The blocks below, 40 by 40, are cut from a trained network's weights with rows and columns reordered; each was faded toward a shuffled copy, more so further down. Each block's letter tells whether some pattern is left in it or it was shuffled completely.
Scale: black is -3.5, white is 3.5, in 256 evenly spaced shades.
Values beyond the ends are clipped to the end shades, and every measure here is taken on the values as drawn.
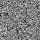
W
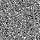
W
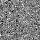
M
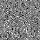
M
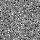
W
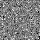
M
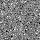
W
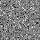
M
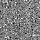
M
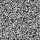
M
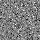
W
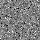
W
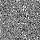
M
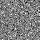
W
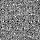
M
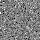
W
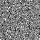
W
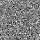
M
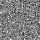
W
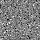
W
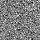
W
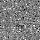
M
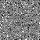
M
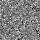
W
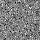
M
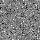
W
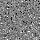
W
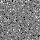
W
